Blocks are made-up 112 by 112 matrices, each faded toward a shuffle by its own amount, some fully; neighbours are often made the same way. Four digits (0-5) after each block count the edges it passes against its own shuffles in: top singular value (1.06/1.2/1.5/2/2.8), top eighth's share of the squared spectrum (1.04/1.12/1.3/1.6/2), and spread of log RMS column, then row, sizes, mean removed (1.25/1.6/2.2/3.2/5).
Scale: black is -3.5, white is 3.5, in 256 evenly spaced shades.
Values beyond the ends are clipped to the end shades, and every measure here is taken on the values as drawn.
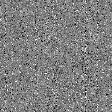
1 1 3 0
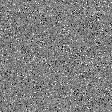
0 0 0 0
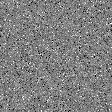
0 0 0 0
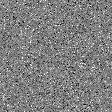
0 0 0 0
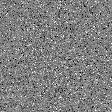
0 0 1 0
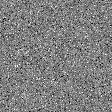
0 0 0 0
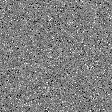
0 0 0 0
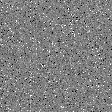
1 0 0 0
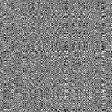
5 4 3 3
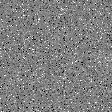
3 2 0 0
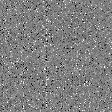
3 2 1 0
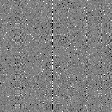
5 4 2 1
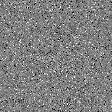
3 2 1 0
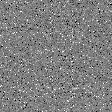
3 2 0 0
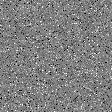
1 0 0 0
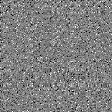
4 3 2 2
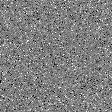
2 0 0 0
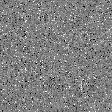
3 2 1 0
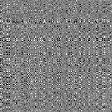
5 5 4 4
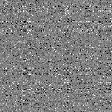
4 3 2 2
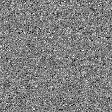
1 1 0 3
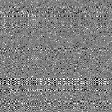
5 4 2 4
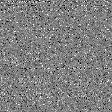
3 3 1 2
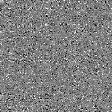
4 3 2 2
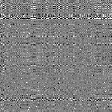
5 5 3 4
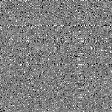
4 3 2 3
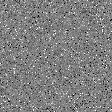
2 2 0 0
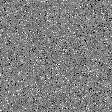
2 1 0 0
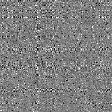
4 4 2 3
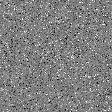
2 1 0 0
